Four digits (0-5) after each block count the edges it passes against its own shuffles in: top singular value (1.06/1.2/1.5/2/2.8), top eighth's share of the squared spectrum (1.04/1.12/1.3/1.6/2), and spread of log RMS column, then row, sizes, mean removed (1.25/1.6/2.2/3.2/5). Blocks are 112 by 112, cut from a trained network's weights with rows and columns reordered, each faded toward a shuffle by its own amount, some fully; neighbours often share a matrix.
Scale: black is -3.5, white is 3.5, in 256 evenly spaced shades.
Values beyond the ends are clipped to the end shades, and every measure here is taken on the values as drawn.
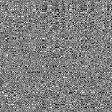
4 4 1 4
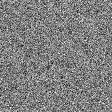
0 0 0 0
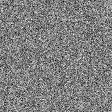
0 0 0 0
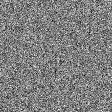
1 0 0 0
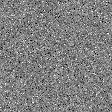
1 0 0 0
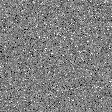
0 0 0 0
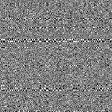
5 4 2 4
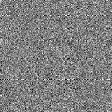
4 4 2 3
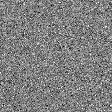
3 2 0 1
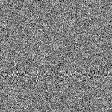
3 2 0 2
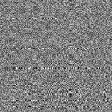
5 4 2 3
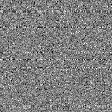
4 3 0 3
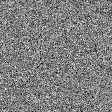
0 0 0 0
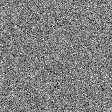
1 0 0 0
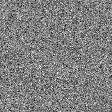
2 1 0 0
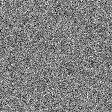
2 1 0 0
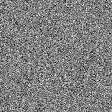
2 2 0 0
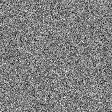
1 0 0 0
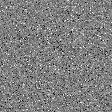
2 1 0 1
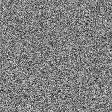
2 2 0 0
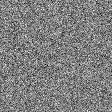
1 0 0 0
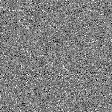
3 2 0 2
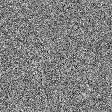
1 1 0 0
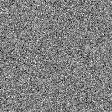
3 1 0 1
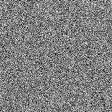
2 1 0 0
